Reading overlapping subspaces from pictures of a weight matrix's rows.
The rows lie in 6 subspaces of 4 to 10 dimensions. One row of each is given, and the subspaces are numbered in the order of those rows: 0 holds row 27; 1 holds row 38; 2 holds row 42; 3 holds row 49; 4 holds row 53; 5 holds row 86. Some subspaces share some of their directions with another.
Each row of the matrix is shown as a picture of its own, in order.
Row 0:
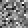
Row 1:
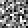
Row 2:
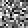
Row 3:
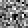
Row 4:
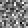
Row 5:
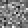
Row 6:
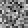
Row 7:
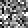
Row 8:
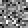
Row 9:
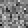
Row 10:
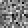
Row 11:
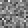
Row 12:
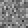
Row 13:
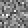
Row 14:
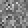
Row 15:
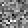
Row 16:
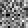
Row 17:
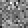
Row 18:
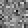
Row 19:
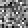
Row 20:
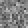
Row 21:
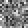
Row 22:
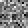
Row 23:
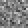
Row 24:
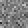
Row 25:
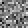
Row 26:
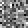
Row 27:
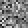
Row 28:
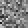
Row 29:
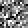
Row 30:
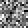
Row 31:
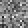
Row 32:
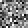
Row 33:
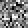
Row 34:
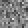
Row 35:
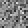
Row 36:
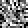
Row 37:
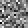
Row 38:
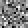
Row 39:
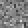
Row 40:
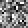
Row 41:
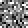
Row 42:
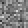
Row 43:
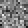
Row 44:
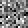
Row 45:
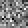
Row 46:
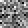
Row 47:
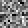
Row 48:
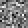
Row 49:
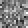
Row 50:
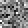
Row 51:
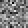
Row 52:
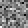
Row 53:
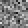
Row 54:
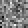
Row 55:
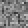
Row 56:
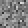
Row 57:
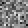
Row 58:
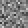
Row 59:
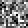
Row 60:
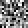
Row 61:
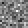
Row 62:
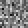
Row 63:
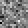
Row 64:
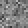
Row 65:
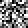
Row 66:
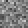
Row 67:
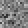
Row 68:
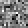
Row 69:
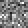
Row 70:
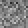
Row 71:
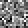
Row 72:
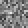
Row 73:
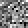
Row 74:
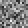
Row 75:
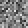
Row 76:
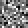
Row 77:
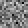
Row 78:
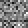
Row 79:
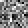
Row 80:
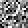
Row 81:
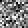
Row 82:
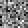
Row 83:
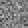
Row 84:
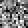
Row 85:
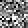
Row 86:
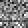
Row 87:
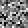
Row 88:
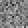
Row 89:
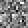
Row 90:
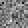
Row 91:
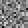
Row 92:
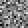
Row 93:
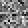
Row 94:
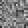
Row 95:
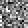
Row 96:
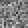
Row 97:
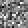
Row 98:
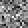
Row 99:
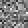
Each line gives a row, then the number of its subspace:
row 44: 3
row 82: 3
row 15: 5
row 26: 0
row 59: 4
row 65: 4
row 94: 0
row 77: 2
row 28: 0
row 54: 0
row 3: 4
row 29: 1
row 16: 4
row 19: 4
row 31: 4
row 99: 5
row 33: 3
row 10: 0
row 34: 4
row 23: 4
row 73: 2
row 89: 5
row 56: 5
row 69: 1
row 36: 0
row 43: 3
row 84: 3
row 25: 3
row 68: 4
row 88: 2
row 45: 4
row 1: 2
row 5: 1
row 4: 2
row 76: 1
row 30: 0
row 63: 0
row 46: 1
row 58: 1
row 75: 2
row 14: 2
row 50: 1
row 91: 1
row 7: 3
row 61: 2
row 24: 5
